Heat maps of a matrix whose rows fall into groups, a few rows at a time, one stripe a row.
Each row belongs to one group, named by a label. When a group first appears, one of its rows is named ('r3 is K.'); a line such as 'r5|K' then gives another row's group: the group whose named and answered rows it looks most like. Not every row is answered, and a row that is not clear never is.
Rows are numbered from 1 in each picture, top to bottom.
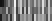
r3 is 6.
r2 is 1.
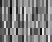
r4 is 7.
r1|6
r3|1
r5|1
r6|7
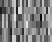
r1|1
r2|6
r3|1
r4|1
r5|7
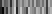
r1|6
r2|6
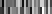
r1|7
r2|7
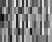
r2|7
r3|6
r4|1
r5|1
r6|1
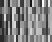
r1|7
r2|1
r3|7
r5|6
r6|6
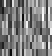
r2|6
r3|1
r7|6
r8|1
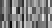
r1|7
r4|1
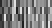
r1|6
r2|1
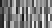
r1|6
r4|7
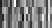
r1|6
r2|7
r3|7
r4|7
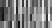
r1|1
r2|6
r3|6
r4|1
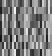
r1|7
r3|1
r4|1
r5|7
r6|6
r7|7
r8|1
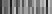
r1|6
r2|6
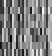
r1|7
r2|7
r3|1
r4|7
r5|1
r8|7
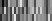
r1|6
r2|7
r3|6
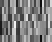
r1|1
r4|6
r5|6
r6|1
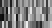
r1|6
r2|6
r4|1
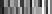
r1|7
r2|6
